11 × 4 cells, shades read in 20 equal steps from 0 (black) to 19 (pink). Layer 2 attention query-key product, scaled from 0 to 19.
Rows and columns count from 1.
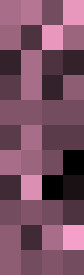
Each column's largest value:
13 17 18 19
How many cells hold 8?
0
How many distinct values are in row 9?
3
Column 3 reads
9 18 6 4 9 7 9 0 9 13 10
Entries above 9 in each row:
3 3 1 2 2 1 2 1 1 3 2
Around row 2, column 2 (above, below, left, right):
14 13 12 18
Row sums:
54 48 27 35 38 34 34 24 34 48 39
